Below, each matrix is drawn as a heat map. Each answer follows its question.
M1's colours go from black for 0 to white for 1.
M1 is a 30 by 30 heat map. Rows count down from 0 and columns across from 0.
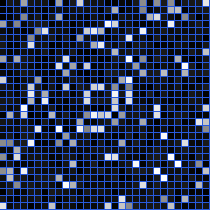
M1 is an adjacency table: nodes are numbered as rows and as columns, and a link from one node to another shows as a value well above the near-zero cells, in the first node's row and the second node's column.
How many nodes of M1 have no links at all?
1
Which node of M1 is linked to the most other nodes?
node 16
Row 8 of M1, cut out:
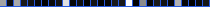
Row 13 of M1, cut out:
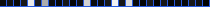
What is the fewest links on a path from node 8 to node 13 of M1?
2
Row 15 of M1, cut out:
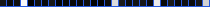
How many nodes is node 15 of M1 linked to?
4
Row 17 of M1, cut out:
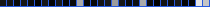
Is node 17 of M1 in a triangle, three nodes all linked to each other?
no
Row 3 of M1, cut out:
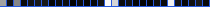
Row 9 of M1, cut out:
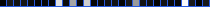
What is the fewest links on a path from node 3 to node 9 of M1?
3
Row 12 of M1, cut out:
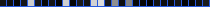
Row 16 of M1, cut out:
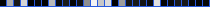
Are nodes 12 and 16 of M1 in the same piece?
yes
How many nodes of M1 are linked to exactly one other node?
1
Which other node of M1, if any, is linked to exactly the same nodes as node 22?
node 3
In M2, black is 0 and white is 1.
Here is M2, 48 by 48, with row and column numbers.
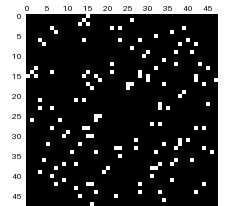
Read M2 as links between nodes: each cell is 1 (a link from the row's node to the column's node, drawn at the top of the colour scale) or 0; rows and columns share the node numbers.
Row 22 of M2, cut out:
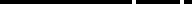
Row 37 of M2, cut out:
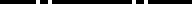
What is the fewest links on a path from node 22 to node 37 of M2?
2
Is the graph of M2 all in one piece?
no
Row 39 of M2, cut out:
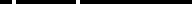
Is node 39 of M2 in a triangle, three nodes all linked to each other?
no
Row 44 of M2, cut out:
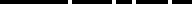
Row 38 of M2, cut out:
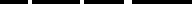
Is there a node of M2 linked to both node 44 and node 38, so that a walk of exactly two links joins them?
no
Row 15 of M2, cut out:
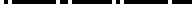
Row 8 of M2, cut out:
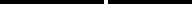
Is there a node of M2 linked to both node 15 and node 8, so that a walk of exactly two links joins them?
no
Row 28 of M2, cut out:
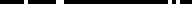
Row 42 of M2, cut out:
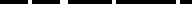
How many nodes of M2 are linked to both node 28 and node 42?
2
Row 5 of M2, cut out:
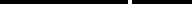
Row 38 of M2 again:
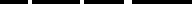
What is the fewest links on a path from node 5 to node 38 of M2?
2
